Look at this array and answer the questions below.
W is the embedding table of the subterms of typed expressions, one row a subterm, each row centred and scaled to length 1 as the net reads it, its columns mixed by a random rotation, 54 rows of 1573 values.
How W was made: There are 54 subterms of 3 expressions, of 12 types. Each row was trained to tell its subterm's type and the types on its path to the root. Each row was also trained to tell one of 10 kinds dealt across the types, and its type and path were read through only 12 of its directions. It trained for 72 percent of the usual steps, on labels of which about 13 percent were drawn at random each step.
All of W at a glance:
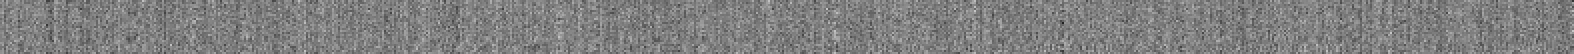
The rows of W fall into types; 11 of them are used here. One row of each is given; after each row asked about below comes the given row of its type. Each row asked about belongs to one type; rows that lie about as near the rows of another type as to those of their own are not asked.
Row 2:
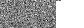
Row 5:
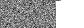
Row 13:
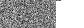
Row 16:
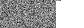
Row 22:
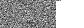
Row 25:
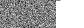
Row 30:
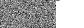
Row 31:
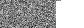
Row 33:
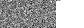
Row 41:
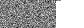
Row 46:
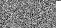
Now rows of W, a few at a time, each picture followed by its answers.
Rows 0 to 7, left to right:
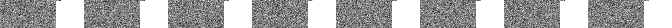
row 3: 25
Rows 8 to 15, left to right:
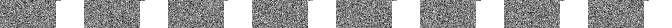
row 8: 41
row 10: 25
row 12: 13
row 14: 30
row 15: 41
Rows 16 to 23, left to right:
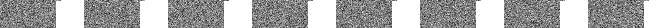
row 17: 30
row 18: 46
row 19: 2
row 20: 22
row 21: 22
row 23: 33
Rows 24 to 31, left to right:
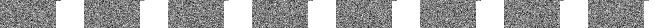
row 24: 46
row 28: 41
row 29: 5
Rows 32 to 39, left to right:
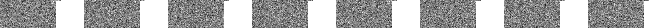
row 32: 13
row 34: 22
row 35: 5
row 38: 41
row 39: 13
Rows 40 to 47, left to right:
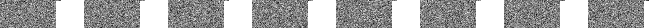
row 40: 2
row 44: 22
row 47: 46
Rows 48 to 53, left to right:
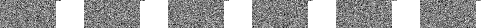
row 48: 2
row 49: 46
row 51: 22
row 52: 33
